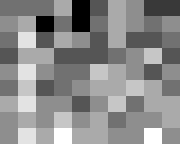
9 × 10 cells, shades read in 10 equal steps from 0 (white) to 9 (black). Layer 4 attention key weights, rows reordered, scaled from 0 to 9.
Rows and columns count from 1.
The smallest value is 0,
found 2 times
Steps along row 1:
same same down up down down up up same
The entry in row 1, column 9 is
7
